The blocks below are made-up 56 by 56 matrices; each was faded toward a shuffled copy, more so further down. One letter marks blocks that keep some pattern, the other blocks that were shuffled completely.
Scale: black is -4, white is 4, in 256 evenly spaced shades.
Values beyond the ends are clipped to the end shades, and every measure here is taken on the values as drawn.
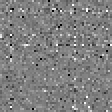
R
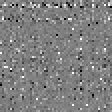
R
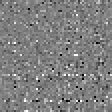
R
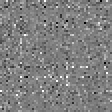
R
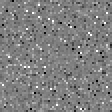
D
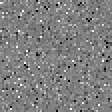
D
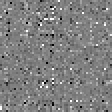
R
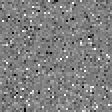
D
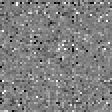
R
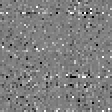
R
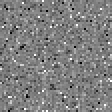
D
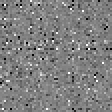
R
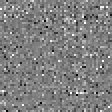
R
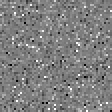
D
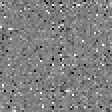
R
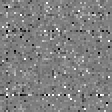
R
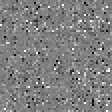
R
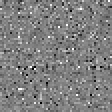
R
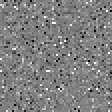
D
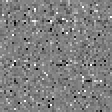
R
